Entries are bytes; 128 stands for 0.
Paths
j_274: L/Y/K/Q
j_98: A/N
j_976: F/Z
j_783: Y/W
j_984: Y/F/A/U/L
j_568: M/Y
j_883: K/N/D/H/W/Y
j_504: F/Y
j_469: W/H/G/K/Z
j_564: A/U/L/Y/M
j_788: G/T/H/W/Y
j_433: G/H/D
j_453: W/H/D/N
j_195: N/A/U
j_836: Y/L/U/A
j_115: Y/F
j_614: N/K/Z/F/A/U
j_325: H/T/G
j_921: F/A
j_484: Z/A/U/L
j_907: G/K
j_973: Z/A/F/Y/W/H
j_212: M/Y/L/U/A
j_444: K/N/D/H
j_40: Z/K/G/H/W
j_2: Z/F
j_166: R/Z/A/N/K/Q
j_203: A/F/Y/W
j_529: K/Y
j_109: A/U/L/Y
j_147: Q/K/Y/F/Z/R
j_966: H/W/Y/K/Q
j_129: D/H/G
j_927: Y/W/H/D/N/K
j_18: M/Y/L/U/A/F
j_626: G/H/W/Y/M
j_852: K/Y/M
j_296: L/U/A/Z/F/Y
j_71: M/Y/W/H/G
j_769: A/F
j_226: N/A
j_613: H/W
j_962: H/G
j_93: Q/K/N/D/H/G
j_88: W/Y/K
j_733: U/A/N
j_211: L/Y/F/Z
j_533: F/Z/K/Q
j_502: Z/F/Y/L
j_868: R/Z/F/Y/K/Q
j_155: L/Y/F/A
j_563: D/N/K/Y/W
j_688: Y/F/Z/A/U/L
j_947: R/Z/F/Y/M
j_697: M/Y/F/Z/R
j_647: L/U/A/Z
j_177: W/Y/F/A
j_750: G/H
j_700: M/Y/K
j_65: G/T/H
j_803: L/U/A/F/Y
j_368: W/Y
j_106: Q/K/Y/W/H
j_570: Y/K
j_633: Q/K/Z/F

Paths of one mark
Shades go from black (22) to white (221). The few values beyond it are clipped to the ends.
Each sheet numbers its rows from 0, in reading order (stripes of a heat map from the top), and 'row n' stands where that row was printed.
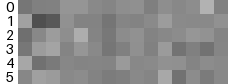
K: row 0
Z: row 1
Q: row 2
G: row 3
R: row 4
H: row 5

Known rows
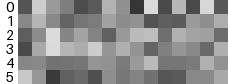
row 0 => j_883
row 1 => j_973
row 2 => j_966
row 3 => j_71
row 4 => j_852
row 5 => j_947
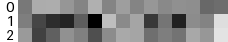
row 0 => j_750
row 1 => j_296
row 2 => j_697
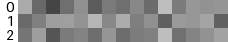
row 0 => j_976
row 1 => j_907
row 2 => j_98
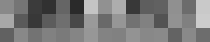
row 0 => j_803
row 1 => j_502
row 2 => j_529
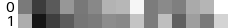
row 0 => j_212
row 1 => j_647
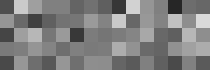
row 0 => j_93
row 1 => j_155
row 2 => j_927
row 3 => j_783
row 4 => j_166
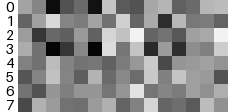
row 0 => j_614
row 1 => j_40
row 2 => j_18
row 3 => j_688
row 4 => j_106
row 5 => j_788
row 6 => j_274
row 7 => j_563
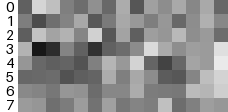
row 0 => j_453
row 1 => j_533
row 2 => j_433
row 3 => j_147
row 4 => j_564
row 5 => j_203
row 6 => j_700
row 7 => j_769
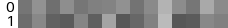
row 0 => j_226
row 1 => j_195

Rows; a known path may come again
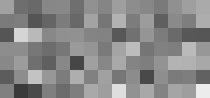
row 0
j_115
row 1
j_733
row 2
j_129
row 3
j_852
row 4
j_177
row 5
j_613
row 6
j_836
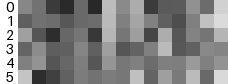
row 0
j_803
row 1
j_203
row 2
j_484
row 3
j_195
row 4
j_504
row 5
j_211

